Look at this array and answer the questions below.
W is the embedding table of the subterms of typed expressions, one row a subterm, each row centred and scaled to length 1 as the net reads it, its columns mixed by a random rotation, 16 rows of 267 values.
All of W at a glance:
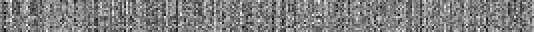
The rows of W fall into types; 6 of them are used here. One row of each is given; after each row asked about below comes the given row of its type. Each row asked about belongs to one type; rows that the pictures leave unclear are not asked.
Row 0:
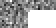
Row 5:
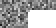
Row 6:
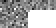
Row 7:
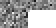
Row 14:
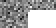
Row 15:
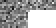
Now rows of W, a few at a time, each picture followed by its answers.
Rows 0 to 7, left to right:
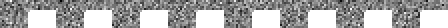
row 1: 6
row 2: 5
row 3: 15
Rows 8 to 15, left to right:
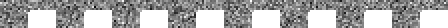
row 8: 14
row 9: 0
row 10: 0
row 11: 7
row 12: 15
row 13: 5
